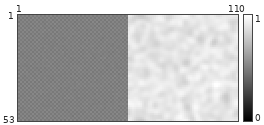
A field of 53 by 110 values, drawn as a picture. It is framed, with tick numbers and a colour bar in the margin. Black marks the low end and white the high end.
It is made of 1 by 2 panels. Panel 1,1: middling, checkered, faint in contrast. Panel 1,2: very high, blotchy, faint in contrast.
